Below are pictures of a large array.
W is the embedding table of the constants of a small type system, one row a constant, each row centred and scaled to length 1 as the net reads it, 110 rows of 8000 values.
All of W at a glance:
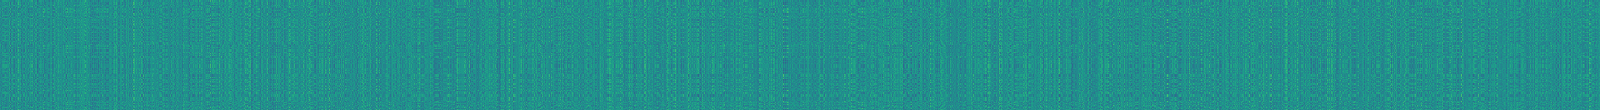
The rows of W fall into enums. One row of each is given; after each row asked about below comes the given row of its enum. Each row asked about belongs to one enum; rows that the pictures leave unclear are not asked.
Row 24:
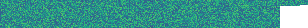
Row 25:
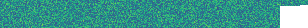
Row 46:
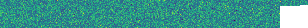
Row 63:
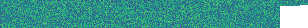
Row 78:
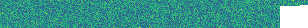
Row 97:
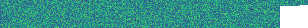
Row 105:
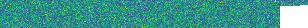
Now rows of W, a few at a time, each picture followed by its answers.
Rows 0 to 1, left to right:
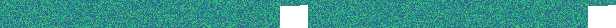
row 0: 25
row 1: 25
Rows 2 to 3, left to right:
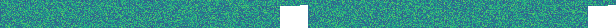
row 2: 24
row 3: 97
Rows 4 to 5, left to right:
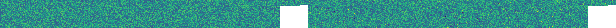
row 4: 24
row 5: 78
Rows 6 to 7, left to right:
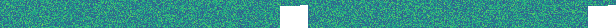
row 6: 25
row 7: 97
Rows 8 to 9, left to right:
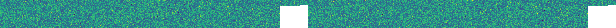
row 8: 46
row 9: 46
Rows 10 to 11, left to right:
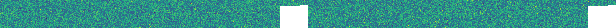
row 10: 78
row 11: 46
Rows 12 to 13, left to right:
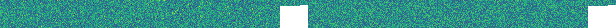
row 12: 46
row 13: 24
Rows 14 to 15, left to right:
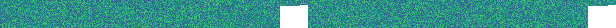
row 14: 63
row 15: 25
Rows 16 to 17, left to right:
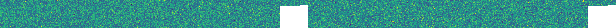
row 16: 46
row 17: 105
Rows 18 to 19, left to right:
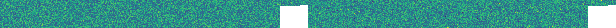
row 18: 25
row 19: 78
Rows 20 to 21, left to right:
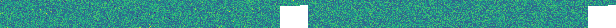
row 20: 78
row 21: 24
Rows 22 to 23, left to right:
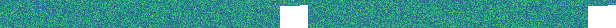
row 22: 78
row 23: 63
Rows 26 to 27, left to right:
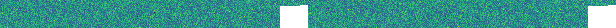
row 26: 78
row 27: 78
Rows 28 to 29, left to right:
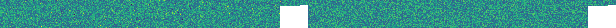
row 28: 46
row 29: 97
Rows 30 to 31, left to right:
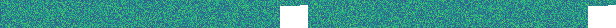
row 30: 24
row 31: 25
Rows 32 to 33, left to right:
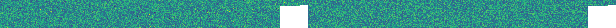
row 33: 97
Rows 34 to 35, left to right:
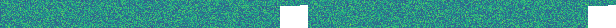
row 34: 24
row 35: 25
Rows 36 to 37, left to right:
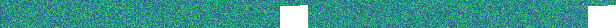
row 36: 97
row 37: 78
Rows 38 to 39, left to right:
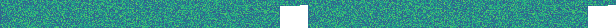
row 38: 97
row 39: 97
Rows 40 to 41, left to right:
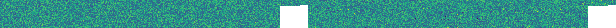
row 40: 25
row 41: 78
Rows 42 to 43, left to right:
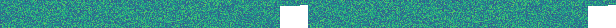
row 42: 63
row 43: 63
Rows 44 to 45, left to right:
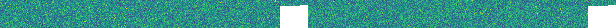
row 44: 105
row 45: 46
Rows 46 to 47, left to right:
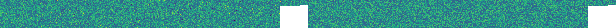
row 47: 24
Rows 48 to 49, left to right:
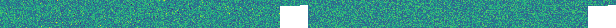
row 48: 46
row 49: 97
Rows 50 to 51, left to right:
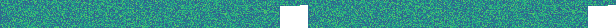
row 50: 97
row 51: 97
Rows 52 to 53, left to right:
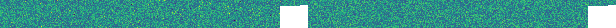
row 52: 46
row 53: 25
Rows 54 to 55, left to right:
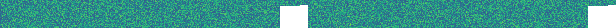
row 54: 97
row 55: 25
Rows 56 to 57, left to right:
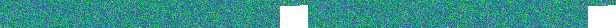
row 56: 78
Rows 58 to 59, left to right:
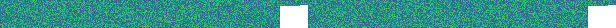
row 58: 63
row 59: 97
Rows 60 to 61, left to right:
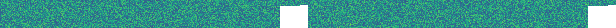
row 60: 24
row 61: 25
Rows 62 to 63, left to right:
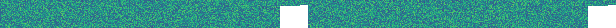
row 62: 24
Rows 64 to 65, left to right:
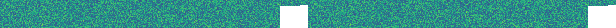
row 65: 25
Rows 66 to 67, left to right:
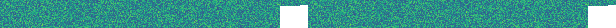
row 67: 25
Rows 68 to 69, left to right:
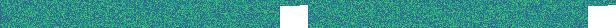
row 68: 97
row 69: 63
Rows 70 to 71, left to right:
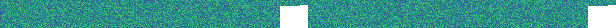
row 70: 24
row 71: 25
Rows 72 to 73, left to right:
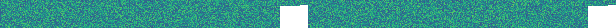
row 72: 24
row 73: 63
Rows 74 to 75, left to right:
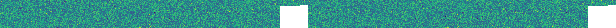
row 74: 78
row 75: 78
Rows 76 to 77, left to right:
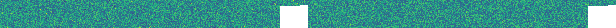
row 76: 78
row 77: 25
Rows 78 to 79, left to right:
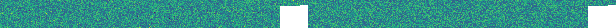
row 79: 24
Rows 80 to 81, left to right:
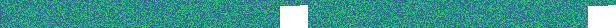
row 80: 97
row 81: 25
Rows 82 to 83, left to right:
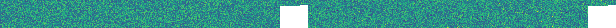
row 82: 63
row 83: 78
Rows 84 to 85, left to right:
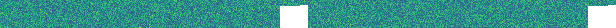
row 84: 78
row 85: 25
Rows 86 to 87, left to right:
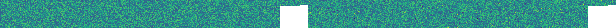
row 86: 24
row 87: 78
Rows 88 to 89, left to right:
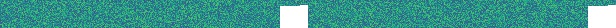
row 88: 63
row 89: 24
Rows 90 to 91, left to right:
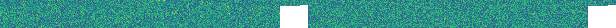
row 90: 46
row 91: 97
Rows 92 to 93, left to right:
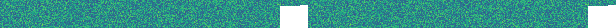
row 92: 25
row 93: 25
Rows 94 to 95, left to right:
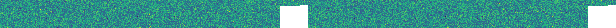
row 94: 78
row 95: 78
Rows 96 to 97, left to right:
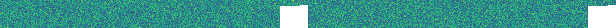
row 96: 78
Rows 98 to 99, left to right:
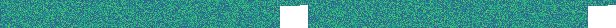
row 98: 24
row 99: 97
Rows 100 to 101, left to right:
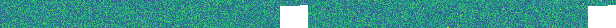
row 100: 63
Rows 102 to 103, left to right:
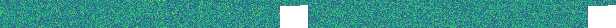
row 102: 46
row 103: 97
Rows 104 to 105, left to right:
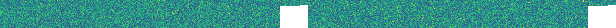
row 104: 46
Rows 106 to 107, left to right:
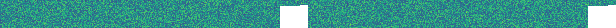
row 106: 63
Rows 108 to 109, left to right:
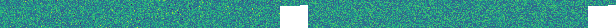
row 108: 46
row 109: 24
